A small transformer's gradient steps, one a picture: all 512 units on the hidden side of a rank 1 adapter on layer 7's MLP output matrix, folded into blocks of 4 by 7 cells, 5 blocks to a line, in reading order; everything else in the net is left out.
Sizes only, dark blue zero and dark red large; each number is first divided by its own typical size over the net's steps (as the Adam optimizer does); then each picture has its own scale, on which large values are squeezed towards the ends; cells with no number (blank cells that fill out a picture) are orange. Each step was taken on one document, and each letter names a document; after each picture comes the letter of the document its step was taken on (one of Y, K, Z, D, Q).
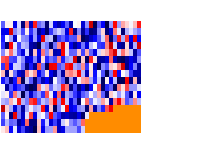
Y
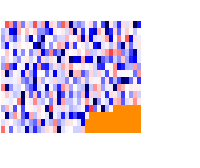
Y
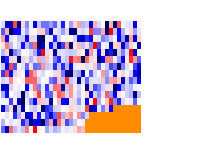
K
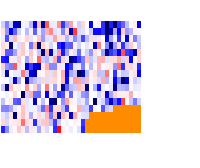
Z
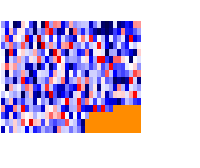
Z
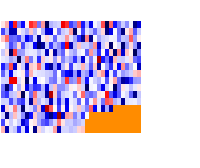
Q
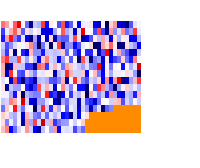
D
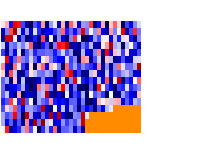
D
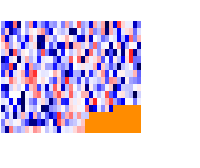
K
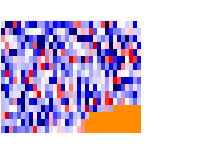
K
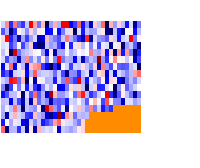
Q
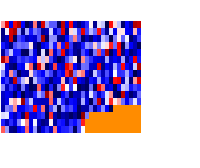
D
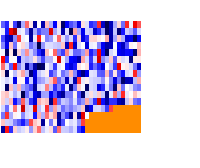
D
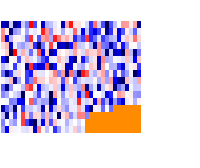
Z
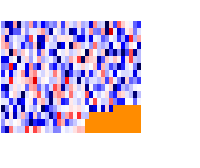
K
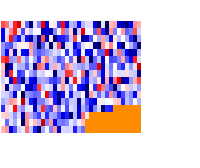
D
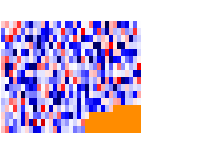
D
